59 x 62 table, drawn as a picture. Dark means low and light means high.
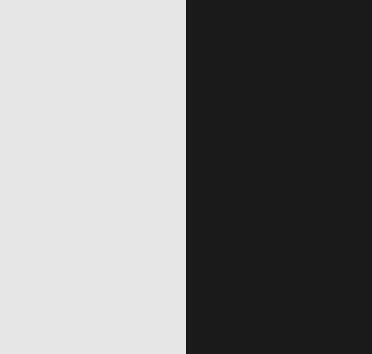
The table splits into one row of 2 panels. Panel 1,1: very high, flat. Panel 1,2: very low, flat.
